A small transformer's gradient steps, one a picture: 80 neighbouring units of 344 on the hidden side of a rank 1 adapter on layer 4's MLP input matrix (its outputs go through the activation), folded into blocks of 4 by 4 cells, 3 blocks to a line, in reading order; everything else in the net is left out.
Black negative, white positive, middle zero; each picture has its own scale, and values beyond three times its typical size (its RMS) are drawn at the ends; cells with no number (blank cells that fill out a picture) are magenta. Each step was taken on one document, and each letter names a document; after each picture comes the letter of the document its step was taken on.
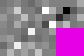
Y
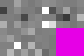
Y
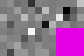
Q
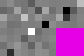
Q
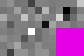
Q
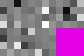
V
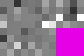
V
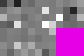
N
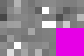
Y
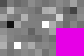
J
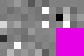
Y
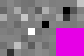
Q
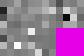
V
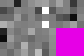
V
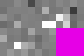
J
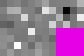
Y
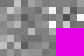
Y
